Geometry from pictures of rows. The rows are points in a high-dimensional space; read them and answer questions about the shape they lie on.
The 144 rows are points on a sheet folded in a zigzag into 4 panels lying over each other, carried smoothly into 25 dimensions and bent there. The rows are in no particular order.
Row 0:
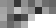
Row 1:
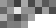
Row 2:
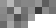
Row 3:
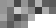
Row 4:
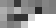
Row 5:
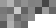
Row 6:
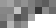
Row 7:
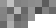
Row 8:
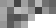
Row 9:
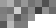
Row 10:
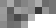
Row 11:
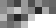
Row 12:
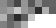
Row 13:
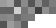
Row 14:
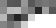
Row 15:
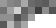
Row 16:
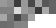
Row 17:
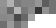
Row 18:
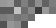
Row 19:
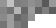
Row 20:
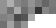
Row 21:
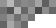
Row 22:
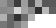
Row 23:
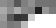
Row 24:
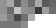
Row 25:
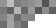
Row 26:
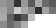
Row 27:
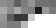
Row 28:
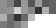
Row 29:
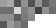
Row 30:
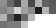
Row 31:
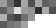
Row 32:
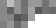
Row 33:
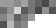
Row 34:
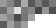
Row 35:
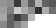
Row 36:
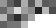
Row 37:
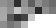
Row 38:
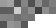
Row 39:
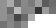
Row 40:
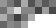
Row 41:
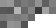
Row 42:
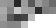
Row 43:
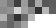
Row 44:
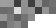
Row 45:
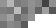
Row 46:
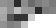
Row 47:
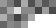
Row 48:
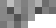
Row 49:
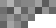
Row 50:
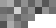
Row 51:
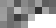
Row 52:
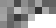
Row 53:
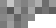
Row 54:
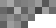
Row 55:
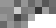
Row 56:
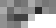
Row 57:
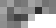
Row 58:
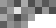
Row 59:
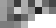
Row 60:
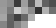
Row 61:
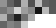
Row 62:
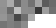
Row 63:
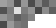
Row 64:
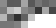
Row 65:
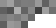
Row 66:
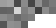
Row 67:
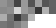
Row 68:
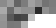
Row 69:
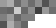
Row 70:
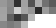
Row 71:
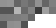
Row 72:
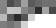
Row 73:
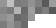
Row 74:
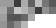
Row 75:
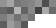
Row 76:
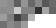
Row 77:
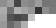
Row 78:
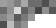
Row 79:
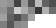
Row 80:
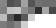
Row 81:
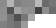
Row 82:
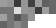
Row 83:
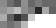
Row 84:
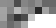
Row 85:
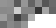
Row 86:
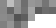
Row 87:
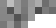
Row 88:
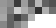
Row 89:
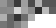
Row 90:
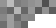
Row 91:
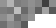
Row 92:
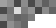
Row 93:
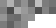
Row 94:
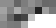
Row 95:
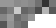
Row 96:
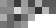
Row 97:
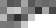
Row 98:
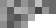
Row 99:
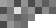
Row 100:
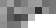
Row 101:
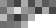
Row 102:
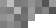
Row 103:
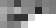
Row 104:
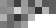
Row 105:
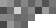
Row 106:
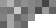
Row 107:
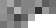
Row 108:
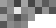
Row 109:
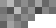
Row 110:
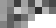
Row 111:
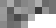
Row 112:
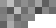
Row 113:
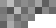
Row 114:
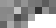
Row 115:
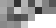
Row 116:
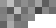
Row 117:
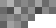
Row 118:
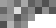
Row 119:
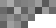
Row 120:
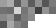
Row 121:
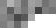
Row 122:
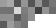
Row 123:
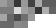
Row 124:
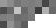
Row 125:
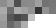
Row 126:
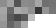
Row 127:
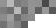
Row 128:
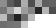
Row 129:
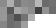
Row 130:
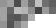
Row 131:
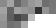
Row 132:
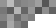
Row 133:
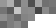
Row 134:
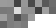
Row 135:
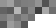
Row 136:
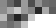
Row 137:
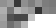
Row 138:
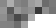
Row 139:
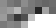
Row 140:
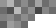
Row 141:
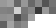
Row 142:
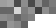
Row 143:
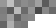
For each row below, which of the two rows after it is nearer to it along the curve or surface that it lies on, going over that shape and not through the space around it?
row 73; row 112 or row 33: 112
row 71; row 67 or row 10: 67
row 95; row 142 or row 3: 142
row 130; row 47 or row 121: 121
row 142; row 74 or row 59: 59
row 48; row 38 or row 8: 8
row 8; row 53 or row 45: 53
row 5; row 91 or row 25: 91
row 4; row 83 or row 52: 52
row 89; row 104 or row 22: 22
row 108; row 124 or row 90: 124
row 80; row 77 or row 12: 12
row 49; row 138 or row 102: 102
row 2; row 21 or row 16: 21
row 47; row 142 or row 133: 142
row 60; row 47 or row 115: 115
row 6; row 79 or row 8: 79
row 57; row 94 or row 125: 125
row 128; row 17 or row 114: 114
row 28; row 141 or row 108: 141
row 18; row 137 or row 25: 25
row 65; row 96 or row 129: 96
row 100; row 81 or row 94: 81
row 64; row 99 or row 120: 99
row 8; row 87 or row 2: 87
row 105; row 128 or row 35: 128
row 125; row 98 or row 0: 98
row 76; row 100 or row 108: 108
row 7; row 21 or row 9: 21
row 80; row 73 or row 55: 55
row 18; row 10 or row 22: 22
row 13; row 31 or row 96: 96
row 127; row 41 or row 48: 41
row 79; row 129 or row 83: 129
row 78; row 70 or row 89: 89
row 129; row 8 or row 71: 8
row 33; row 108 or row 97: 108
